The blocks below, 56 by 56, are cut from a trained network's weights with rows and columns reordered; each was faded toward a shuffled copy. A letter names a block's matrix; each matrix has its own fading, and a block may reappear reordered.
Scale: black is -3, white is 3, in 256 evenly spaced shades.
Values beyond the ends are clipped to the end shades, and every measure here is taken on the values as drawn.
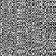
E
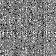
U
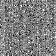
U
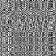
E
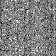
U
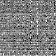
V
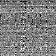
V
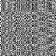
E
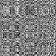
E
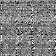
V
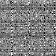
V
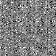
U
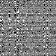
V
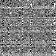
V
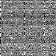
V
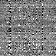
V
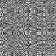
E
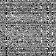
V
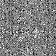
U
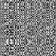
E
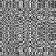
E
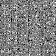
U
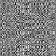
E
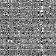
V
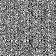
U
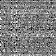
V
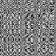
E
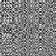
E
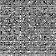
V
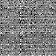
V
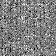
U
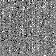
U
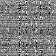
V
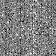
U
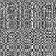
E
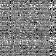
V
